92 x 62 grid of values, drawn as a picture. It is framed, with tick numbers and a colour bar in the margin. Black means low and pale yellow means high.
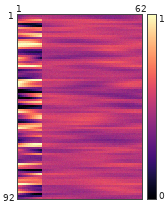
The grain runs across in streaks. No overall slope runs across the table. A vertical seam about 20% of the way across splits the table, and the right part is calmer. The halves do not mirror each other. The distribution is heavy-tailed on both sides.
